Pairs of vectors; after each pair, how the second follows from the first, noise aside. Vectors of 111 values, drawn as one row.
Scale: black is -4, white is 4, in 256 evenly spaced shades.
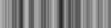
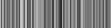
sign-scrambled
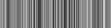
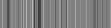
partly zeroed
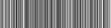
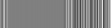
partly zeroed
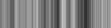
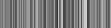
sign-scrambled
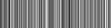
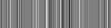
partly zeroed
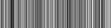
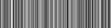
sign-scrambled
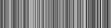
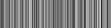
sign-scrambled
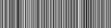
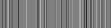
partly zeroed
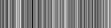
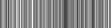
sign-scrambled
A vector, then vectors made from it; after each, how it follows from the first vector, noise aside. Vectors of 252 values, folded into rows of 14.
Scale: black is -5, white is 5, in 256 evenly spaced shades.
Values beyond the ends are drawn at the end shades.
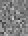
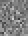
copied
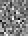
scaled up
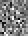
scaled up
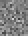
sign-scrambled
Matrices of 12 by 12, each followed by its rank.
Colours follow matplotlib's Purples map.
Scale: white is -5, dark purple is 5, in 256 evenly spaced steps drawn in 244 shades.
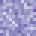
full rank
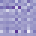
two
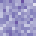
full rank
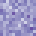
full rank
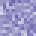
full rank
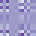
one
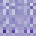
two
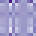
one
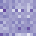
two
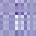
one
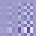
one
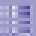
one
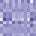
two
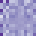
two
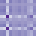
one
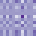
one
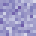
full rank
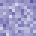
full rank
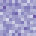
full rank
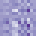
two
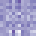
two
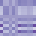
one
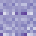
two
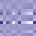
one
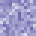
full rank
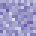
full rank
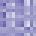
two
